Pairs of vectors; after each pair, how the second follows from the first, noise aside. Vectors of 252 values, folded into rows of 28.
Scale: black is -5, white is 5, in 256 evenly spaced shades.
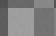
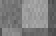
reversed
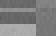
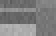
copied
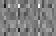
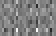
reversed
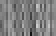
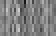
reversed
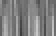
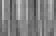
reversed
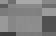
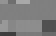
partly zeroed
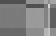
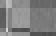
reversed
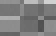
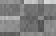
copied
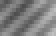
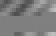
partly zeroed
